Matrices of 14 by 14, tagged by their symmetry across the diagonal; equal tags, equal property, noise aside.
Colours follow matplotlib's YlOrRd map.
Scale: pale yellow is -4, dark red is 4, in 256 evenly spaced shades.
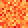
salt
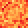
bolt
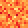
salt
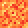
bolt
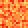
salt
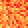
salt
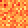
bolt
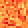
salt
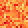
salt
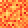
bolt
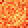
bolt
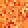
salt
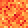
bolt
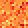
salt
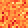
salt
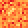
bolt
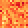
salt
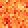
salt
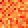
bolt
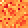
bolt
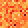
bolt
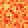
bolt
